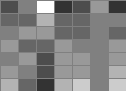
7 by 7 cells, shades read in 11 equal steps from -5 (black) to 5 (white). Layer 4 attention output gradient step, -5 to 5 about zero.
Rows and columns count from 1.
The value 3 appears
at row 7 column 5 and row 7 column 7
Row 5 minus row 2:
1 2 -4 2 2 0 1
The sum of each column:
1 -1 0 0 1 1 3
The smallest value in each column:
-2 -1 -3 -3 -2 0 -3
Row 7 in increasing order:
-3 -1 0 2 2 3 3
